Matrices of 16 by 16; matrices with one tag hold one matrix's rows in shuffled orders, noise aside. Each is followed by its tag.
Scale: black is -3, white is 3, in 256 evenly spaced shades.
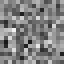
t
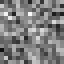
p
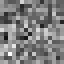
t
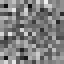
t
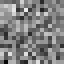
t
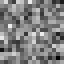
p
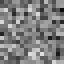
p
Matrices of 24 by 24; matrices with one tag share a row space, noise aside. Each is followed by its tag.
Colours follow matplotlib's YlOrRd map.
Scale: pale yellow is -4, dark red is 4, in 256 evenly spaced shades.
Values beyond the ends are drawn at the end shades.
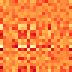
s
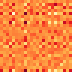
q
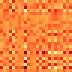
q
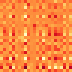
q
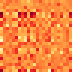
s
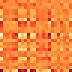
s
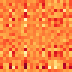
q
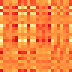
s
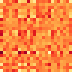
s
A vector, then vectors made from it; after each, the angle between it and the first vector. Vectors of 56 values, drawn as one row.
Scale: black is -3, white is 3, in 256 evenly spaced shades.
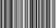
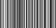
partly opposed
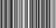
nearly parallel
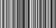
nearly opposite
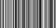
partly opposed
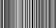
partly aligned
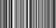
partly aligned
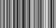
partly opposed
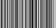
partly aligned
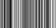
partly aligned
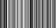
partly aligned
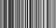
partly aligned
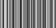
partly opposed
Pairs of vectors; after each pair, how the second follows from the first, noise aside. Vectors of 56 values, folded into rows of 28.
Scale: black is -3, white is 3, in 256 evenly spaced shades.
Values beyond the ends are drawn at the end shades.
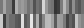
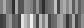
sign-scrambled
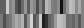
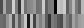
shuffled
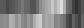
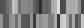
shuffled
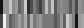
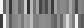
sign-scrambled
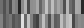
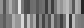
sign-scrambled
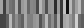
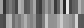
sign-scrambled
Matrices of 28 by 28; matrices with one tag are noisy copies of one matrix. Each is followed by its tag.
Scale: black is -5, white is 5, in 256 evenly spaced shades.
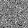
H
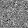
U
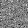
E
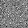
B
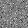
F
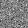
E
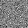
B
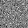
B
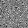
B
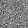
B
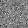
B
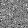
E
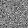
B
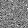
E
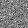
E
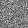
E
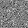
U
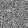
U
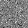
H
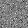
F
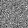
B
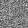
E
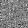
E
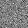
F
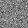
F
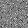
F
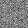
F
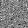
E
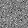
F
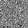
H
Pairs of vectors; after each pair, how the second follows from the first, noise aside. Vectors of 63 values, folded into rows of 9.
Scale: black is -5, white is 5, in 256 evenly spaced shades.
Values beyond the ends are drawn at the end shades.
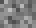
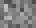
shuffled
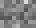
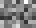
scaled up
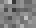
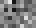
scaled up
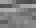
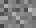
shuffled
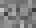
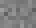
shrunk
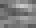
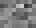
sign-scrambled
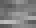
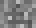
shuffled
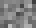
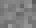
shrunk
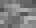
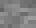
shrunk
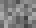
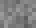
shrunk
